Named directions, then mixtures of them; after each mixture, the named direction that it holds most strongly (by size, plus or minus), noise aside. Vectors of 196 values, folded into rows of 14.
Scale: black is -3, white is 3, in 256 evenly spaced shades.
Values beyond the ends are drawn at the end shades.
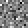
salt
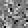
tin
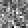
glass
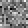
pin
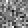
glass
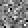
tin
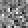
glass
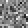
salt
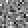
salt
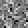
tin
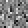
tin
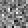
glass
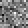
pin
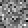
pin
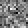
pin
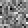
pin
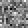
pin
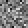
salt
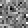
pin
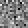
salt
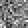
tin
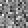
salt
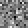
salt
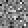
salt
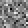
tin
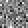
salt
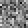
pin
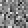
salt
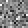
salt
